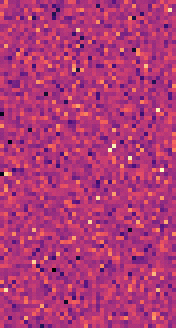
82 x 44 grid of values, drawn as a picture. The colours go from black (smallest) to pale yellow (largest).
Histogram: heavy tails on both sides. Slope: none. Stripes: none. Grain: fine. Average level on the scale: 50%. Seam: none. Odd rows or columns: none.
